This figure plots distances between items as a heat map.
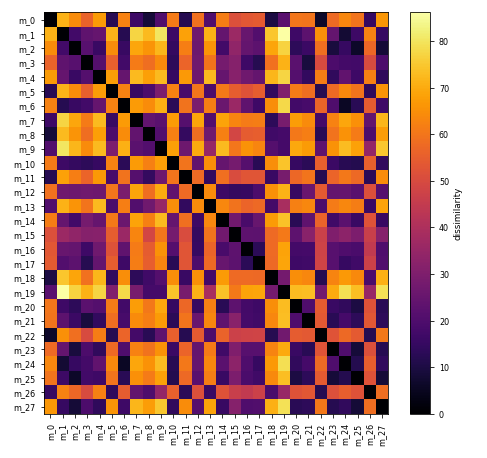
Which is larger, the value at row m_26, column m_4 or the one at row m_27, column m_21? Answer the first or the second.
the first
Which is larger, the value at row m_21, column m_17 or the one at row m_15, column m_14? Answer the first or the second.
the second
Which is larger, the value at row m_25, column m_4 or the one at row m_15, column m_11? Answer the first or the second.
the second
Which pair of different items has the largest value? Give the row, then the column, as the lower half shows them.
m_19, m_1
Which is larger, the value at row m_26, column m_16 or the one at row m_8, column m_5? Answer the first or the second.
the first
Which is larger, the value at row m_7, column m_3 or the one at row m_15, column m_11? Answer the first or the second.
the first
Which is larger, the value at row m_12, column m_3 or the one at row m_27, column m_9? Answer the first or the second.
the second
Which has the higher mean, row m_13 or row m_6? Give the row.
m_13
